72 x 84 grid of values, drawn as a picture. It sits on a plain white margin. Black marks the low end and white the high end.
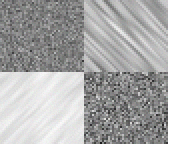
The table splits into 2 rows of 2 panels. Panel 1,1: middling, fine-grained. Panel 1,2: high, slanting down to the right. Panel 2,1: very high, slanting up to the right, faint in contrast. Panel 2,2: middling, fine-grained, strong in contrast.
